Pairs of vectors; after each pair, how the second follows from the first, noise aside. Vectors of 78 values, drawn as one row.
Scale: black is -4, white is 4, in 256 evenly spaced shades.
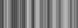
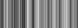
copied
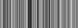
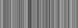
shrunk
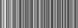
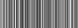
shuffled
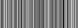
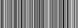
copied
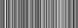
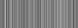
shrunk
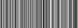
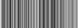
shuffled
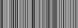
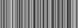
shuffled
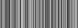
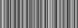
shuffled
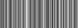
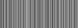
shrunk
